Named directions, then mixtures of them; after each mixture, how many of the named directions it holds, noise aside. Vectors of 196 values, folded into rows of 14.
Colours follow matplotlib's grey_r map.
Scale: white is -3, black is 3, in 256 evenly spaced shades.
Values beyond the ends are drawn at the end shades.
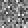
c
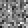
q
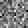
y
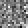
two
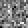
one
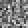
three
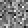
one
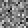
two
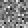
one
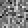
two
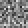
three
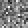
two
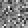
two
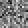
two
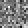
two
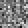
two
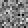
two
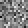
one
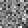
three
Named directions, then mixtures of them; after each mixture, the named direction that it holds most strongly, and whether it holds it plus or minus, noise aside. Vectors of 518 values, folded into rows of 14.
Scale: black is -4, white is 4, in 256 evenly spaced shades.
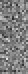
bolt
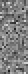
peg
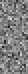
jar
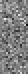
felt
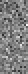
felt, minus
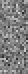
bolt, minus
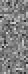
peg, minus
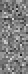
felt, minus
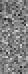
felt, minus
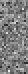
peg, minus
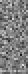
bolt, minus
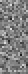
jar, minus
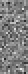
peg, minus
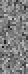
jar, plus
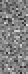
felt, minus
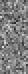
peg, plus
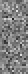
felt, plus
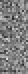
bolt, plus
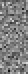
peg, plus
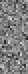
jar, plus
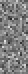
jar, minus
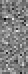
felt, minus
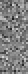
bolt, plus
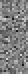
bolt, plus
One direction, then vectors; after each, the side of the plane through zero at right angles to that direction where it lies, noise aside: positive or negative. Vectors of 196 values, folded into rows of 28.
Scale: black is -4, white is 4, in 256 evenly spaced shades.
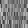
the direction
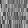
positive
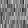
negative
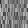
positive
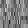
positive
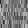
positive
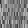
positive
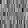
positive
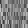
positive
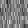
negative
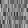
positive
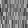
negative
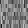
positive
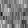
negative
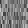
positive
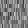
negative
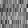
negative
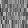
negative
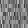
positive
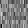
positive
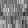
negative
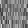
negative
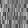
positive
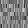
positive
